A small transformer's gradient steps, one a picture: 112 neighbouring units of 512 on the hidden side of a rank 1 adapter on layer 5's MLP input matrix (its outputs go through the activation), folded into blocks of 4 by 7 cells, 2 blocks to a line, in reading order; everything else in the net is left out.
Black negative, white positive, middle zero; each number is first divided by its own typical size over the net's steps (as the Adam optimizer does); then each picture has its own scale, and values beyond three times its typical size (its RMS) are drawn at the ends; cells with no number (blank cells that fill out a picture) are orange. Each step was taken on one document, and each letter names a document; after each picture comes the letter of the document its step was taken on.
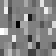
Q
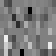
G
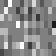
G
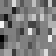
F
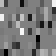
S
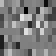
F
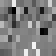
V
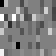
S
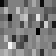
Q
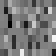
G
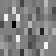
V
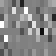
V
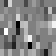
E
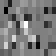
Q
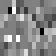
F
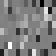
Q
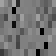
V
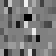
G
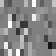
E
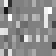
E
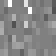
G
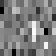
F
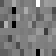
V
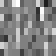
F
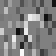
Q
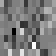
Q
